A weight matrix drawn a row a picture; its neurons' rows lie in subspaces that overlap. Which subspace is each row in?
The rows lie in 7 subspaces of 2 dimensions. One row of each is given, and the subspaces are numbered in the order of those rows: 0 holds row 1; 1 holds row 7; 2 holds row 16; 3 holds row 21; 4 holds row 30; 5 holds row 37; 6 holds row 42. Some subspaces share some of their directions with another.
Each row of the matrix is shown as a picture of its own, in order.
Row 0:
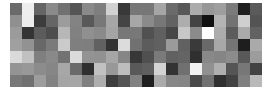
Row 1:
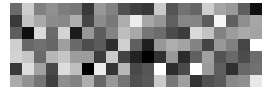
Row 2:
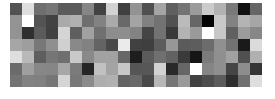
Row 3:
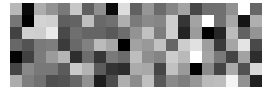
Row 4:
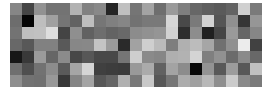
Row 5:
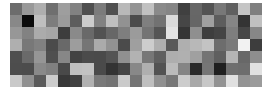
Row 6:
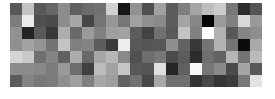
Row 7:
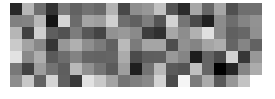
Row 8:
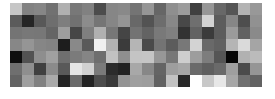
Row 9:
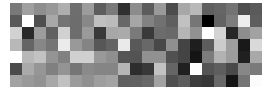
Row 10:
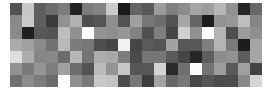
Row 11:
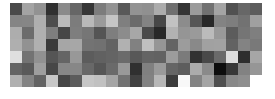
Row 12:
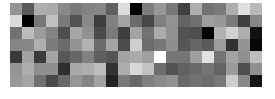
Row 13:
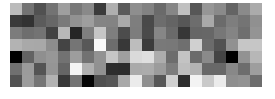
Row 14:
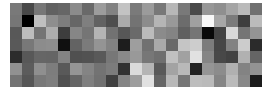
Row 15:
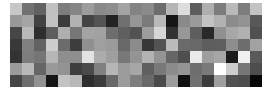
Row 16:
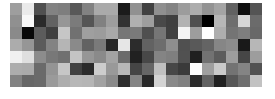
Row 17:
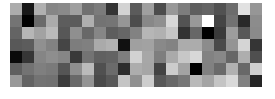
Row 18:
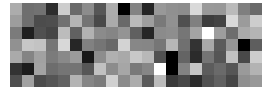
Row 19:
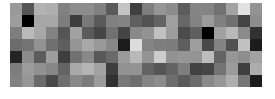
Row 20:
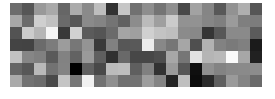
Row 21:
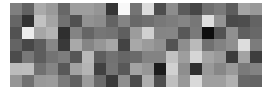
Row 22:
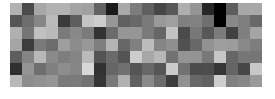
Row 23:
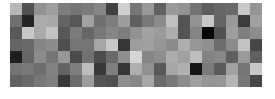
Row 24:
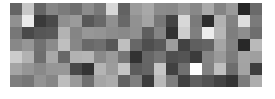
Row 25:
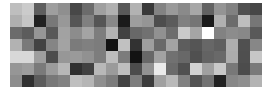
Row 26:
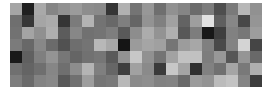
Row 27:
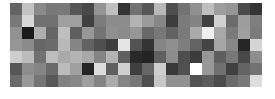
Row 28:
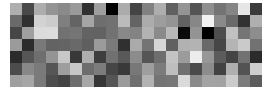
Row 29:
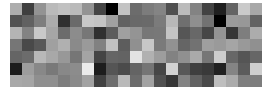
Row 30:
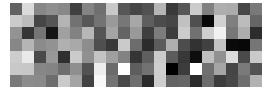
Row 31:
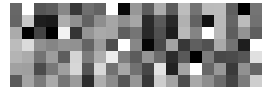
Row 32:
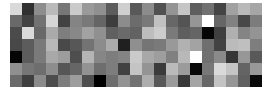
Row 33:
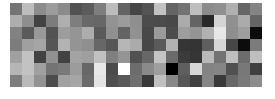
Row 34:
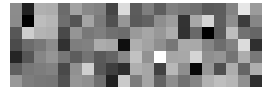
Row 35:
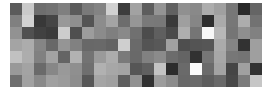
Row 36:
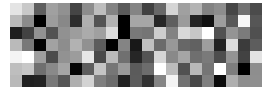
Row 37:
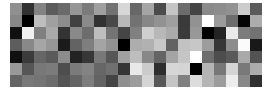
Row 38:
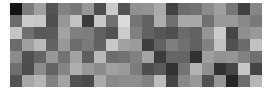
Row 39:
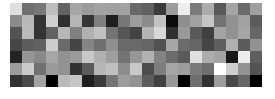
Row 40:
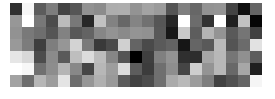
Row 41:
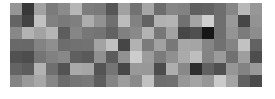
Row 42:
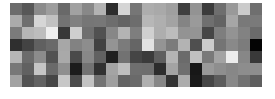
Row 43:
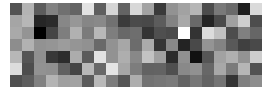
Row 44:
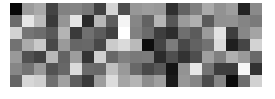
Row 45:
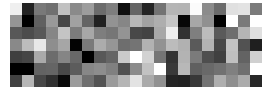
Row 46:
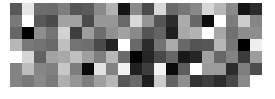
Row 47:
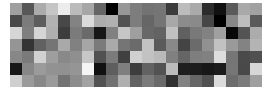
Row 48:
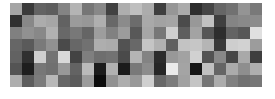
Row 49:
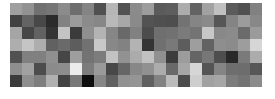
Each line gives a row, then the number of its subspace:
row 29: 5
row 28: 0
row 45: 3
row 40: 3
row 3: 0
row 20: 6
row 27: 0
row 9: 5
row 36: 2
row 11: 1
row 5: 1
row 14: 5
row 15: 1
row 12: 4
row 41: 2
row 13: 6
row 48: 4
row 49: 6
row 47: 5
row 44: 2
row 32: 1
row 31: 6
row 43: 0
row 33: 4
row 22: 5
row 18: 3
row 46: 0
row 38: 2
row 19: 4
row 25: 2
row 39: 1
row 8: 6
